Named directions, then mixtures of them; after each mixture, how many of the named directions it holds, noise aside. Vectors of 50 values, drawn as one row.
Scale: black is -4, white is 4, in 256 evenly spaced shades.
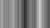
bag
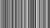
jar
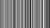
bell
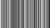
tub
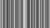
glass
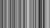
three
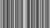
one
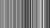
two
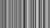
three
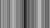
two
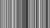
two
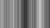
one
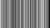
three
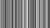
one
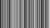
one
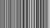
two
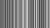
three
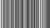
three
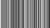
one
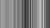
two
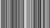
three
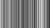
two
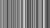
two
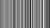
one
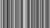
one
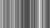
two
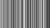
three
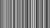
two
